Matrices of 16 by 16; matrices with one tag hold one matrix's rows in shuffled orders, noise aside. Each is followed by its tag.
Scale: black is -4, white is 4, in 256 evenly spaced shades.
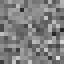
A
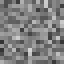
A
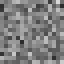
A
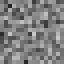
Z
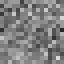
A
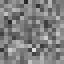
Z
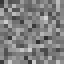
Z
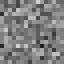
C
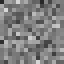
C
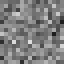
A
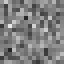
Z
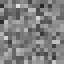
C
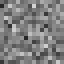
Z
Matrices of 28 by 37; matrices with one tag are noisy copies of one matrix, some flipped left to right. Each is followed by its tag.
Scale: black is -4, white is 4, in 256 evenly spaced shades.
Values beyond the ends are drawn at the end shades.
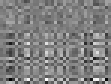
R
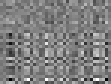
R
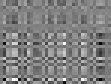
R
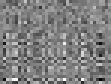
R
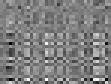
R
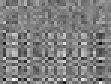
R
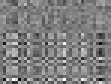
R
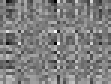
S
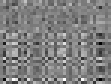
R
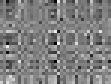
S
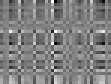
S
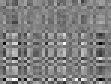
R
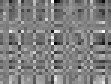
S
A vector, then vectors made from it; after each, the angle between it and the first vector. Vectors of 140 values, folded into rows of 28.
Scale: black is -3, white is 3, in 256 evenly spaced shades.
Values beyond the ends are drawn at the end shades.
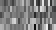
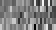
nearly parallel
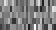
nearly opposite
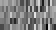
nearly opposite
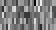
orthogonal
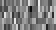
orthogonal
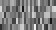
partly opposed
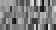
nearly opposite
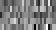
nearly parallel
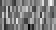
orthogonal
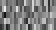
partly opposed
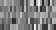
nearly opposite
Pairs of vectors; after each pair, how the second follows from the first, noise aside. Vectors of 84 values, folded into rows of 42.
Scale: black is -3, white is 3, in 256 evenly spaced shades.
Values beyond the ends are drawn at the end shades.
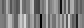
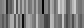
reversed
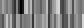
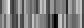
wrapped around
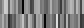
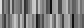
wrapped around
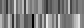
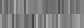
shrunk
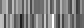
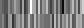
reversed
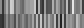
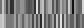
negated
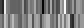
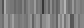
shrunk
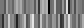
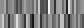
negated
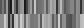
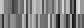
reversed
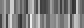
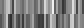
reversed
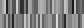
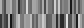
reversed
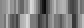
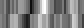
negated
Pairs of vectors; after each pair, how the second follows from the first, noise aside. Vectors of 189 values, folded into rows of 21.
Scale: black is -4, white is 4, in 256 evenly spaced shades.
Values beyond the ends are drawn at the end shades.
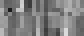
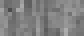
shrunk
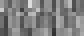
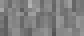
shrunk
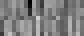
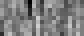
copied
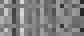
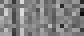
copied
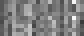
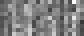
copied
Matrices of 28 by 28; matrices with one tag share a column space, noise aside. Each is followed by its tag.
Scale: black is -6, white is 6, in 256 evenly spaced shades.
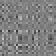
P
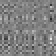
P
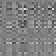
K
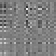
K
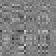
P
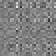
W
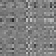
W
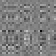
P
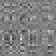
P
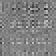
K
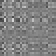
W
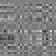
P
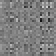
W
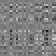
P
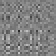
P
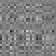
P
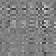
K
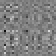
P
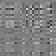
K
